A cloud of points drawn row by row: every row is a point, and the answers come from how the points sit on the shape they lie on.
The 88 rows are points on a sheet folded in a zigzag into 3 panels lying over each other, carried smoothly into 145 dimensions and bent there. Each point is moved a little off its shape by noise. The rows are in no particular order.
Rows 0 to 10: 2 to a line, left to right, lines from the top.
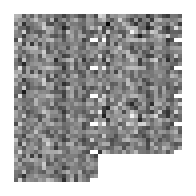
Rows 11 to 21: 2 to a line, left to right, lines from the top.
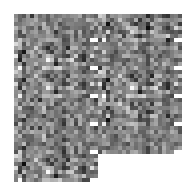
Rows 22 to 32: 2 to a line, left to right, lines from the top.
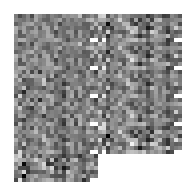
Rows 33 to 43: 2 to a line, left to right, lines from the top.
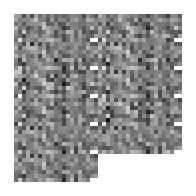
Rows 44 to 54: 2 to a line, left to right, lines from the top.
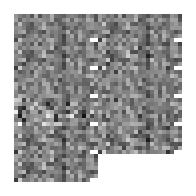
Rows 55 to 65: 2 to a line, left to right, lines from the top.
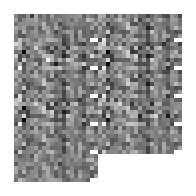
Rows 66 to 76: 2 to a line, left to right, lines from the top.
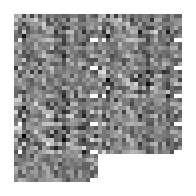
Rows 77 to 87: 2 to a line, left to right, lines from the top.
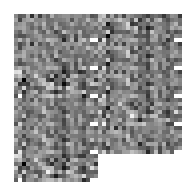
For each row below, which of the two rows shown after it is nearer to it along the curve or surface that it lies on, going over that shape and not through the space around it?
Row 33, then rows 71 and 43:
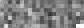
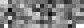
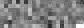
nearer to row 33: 71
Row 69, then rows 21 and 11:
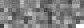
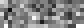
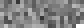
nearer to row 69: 21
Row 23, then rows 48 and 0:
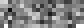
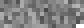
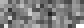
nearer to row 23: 0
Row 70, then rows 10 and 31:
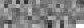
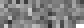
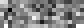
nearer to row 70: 10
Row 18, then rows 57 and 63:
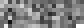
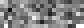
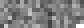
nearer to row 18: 63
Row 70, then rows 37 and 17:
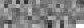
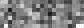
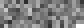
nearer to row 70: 17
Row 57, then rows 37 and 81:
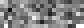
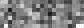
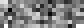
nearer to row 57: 81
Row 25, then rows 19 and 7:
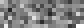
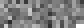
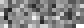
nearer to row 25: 7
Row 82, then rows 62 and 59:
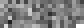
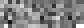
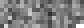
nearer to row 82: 62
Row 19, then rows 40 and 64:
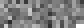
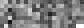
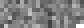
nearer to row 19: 40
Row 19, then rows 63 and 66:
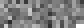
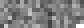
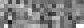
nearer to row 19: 66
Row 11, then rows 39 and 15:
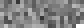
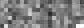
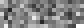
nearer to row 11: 39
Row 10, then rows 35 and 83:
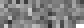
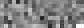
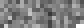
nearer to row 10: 35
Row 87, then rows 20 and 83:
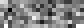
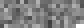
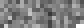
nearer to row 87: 83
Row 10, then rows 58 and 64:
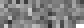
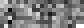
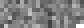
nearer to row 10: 58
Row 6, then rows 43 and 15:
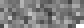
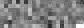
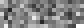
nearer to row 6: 15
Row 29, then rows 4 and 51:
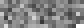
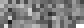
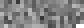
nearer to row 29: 51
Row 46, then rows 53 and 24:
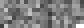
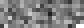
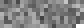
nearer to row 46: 53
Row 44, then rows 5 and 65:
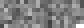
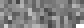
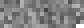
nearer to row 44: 5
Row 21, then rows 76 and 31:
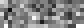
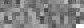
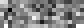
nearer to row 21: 31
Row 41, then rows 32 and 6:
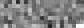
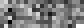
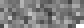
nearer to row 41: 32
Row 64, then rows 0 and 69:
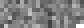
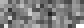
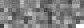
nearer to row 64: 0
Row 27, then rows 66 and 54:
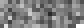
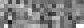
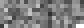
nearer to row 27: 54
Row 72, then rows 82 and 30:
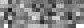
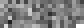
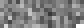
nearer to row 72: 30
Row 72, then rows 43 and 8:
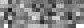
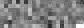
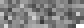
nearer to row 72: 8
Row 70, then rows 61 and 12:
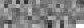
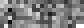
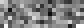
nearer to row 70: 61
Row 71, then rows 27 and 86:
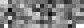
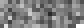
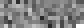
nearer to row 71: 27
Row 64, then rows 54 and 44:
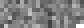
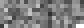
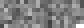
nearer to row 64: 44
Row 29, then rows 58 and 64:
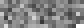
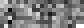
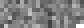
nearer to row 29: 64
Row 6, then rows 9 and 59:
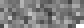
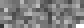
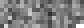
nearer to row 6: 9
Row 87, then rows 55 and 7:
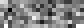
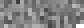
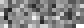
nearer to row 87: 7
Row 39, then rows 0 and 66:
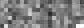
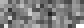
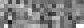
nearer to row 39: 0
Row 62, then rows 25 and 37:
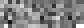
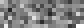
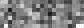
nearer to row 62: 37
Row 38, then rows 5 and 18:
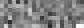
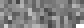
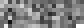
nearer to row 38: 18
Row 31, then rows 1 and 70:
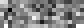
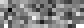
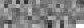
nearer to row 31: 1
